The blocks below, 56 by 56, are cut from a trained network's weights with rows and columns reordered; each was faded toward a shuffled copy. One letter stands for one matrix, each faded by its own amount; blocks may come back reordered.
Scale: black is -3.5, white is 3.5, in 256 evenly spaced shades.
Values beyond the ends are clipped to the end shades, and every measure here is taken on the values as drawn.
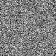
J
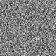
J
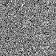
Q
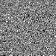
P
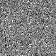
Q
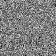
J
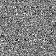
P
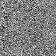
Q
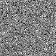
Q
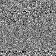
P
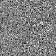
Q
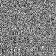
J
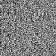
J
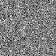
J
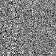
Q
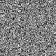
J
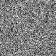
J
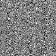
Q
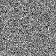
J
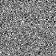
P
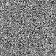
J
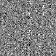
Q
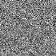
P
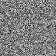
J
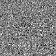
P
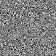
P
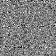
P
